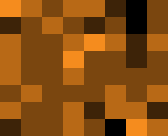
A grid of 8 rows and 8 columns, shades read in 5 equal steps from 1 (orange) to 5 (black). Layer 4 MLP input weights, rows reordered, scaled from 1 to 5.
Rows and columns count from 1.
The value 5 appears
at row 1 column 7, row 2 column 7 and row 8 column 6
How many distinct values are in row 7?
3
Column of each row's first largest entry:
7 7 7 7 2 1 5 6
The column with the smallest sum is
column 4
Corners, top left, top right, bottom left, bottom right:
1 3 4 2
